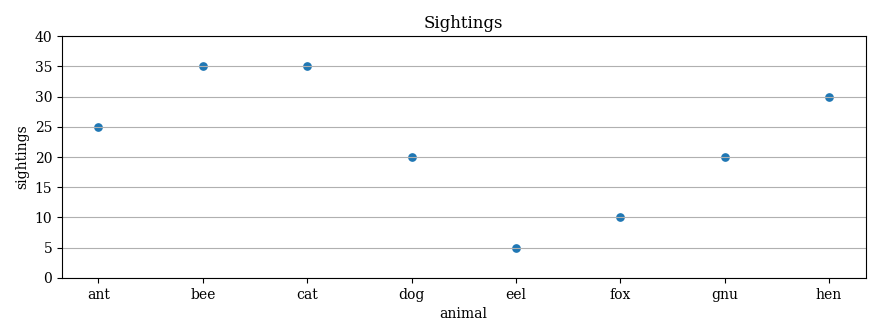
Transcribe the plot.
Title: Sightings
x-axis: animal, ticks ant bee cat dog eel fox gnu hen
y-axis: sightings, ticks 0 5 10 15 20 25 30 35 40
Values:
25 35 35 20 5 10 20 30
